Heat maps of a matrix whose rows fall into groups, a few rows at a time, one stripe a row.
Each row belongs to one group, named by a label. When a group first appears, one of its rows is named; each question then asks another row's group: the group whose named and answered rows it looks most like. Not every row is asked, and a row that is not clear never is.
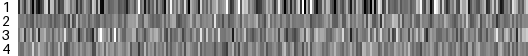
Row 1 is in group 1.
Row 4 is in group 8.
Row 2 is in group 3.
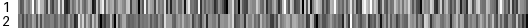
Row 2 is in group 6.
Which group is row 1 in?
8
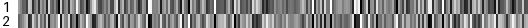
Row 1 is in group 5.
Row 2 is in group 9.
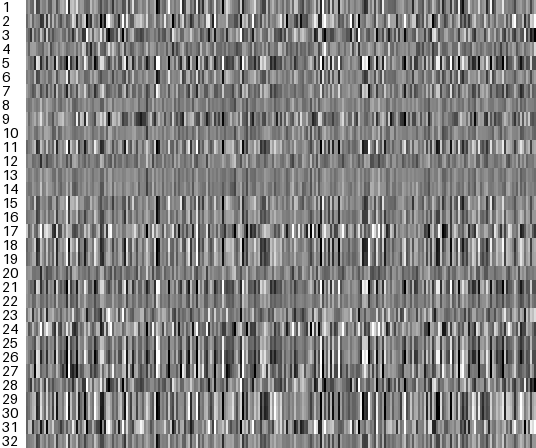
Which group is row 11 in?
9
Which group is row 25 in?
5
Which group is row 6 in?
9
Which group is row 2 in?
3
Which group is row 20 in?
1
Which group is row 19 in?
9
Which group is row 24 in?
8
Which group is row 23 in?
3
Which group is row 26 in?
5
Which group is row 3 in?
6
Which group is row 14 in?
8
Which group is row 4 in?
3
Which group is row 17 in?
8
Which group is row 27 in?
5
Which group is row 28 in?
6
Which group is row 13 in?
8
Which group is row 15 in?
9
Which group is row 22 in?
5
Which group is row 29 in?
9
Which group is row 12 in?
1
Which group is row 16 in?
9
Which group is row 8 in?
8
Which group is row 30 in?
9
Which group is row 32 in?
9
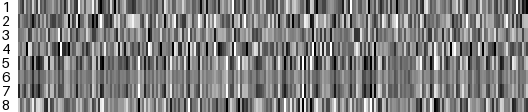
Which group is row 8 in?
8
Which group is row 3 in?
9
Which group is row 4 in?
5
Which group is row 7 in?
1
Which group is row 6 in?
1
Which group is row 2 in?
3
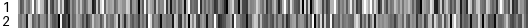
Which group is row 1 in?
8
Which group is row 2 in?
5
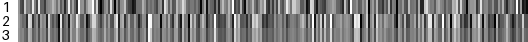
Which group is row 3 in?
5
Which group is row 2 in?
5
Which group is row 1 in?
6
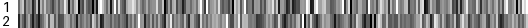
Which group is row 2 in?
1
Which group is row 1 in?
3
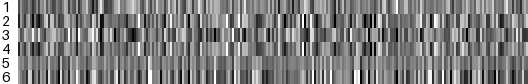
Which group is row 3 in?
6
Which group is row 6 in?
5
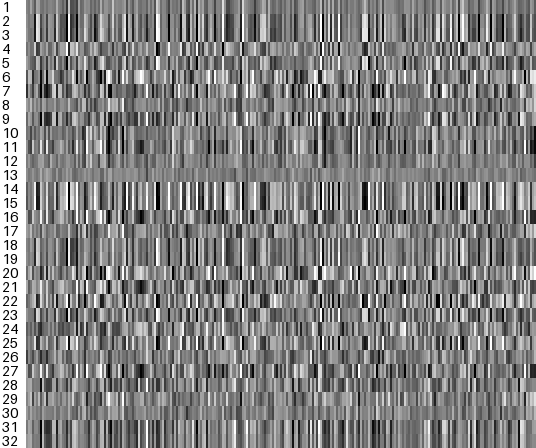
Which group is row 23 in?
5
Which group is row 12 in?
6
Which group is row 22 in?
9
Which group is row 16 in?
6
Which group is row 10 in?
6
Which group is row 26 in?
1
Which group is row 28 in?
1
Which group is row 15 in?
9
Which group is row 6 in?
3
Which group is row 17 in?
3
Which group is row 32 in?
1
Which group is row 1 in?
5
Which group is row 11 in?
6
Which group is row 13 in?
8
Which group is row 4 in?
9
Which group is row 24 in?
3
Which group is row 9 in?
1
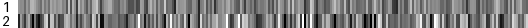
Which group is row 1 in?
6
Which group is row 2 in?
1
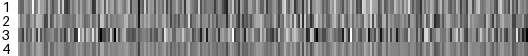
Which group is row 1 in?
8
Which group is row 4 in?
8
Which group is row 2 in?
8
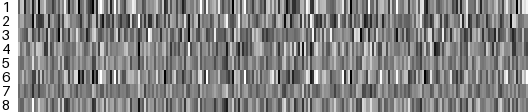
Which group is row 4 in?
8
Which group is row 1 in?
3
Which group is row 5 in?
8
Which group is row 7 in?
1
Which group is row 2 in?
1
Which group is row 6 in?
3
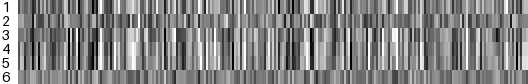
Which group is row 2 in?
1
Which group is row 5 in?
3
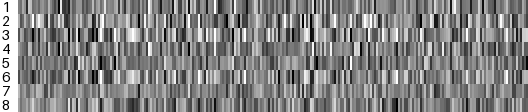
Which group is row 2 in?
8
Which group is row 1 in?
5
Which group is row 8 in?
6
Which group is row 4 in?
5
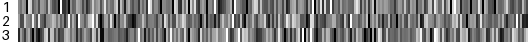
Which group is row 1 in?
5
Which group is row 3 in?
1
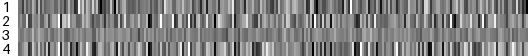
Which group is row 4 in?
9
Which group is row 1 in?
6
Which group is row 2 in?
9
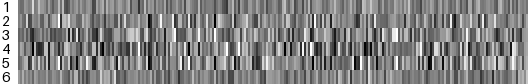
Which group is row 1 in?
8
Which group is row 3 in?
3
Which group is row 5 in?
9
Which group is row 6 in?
3
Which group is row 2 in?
9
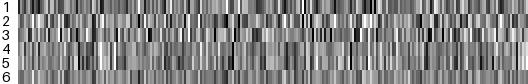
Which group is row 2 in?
8
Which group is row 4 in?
3
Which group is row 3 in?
9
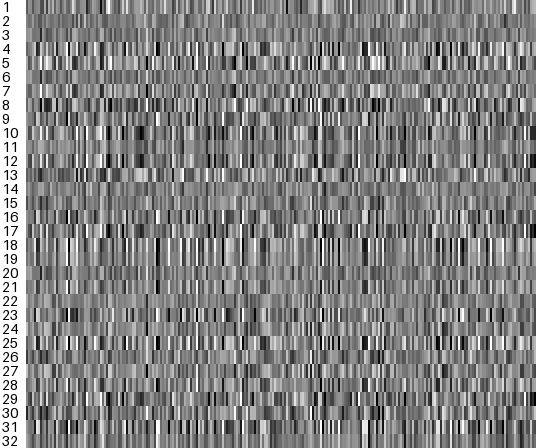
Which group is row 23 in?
5
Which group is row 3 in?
1
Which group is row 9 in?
5
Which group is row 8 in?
1
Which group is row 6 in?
1
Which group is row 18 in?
9
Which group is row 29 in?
6
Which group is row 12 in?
6
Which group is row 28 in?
9
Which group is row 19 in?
9
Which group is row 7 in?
8
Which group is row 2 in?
3
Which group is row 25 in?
9
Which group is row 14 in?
6
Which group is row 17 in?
6
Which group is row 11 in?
6
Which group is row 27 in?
8
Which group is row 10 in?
6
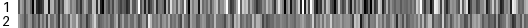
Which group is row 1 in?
1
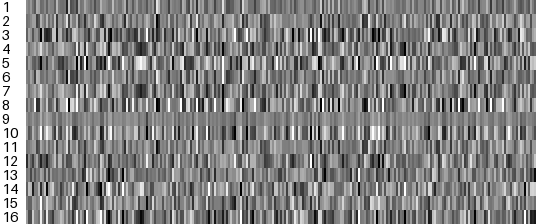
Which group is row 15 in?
8
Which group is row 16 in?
6
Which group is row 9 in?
8
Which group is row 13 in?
6
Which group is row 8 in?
9
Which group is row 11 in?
9
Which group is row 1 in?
5
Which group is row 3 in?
1
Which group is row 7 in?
6
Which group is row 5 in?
3
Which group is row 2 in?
9
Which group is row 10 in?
8
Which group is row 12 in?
1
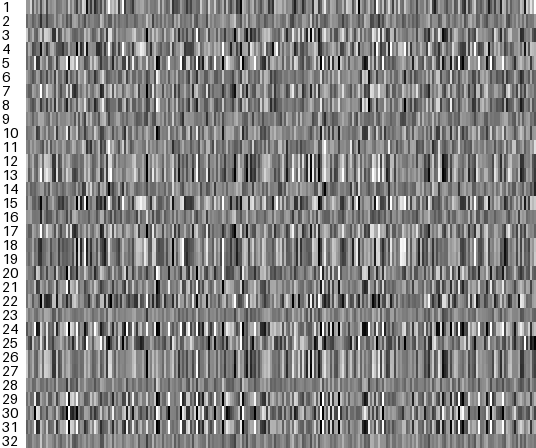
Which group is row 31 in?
9
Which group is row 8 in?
5
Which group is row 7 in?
8
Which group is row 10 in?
9
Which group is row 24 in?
9
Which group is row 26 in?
8
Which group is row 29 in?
9
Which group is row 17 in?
8
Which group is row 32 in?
8
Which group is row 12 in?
8
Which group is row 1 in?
3
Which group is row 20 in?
5
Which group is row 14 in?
6
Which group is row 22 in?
1
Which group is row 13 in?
8
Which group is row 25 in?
6
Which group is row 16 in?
1
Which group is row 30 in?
5
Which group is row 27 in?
8
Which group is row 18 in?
3
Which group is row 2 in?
1
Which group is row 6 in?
5
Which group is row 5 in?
9
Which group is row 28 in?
5
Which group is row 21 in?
9
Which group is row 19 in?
3
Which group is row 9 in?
6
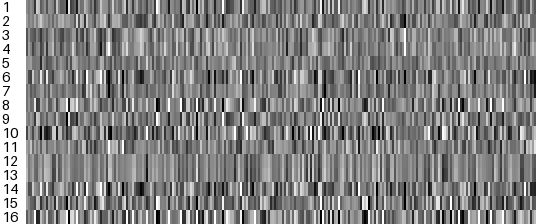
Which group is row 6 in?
6
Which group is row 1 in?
5
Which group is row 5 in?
1
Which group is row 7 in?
6
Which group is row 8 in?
9
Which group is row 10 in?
1
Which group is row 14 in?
6
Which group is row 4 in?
3
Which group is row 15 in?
5
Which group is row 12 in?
8
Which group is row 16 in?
9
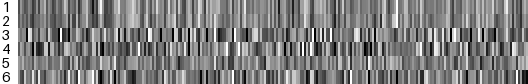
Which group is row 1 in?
3
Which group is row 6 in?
6
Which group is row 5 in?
3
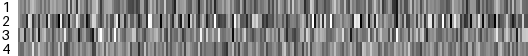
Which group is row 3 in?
3
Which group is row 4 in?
8
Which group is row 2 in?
5
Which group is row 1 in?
6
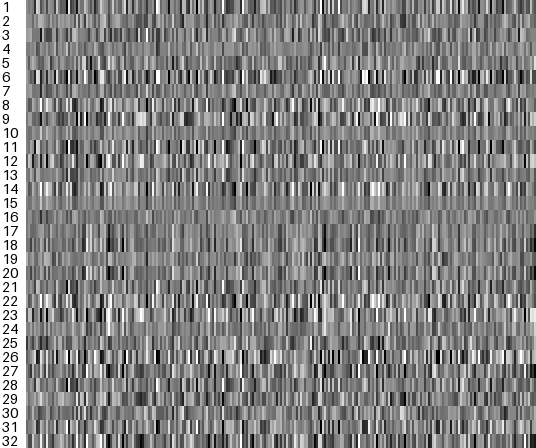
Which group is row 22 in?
8
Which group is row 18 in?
6
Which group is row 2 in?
6
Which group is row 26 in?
9
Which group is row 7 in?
1
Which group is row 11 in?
5
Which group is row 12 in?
3
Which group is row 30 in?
3
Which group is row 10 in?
8
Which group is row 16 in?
1
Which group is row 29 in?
6
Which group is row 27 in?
6
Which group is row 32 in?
6
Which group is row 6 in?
5
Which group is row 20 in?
6
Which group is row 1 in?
5
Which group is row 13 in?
5
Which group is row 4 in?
9
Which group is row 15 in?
8
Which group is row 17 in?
6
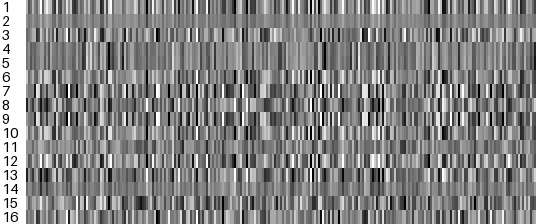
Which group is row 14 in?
1
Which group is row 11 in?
6
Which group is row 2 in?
8
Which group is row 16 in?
9
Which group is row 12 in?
8
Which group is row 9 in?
5
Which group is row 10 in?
8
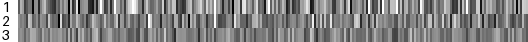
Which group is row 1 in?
3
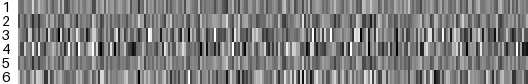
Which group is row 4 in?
6
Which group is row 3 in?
5
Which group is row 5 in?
1
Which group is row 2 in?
1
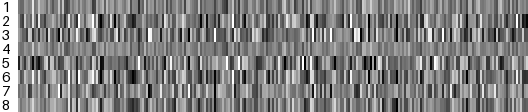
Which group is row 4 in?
8
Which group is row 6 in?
6
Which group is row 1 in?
8
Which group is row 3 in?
5
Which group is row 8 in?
6
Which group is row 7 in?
9
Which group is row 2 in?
6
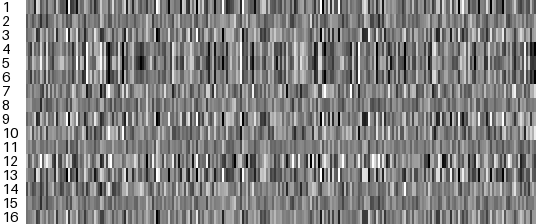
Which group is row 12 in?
8
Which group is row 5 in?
6
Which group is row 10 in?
3
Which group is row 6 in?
6
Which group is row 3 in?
9
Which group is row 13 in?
5
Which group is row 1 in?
5
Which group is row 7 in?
3
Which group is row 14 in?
3
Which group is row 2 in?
1
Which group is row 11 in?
5
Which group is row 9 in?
9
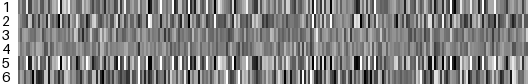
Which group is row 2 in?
5
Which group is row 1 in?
9
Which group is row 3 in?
3
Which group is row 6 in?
1
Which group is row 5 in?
9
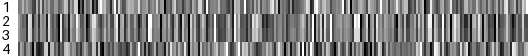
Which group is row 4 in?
1
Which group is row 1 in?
3
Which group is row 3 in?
5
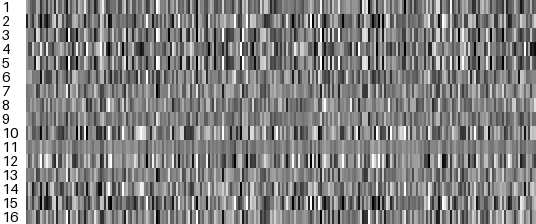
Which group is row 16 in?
9
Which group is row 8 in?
3
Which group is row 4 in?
6
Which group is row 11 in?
8
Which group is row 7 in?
9
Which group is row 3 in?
5
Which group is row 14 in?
3
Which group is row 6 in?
1
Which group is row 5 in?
5
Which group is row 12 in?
8
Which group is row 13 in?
9
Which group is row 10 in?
3
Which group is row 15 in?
1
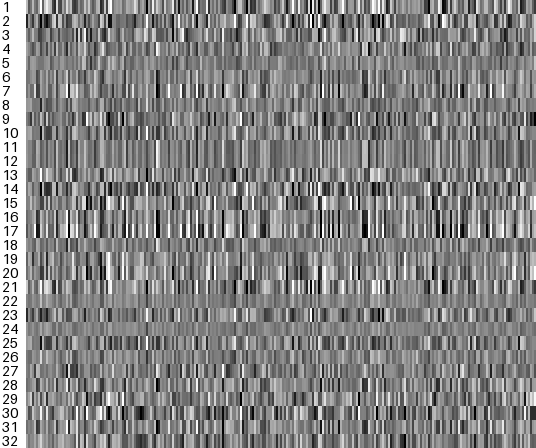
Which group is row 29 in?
3
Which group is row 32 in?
6
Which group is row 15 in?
3
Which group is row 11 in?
5
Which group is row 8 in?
1
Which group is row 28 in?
9
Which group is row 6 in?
9
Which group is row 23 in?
1
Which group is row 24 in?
8
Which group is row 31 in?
9
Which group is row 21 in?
8
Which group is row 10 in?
1
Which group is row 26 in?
8
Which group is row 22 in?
8
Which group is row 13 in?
8
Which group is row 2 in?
1
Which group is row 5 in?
3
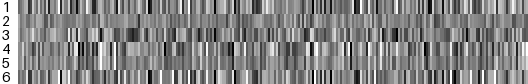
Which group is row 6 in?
9
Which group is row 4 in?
3
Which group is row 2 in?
8
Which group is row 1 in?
9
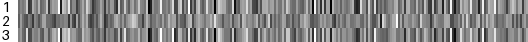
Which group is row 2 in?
3
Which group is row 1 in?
9
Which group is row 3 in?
9
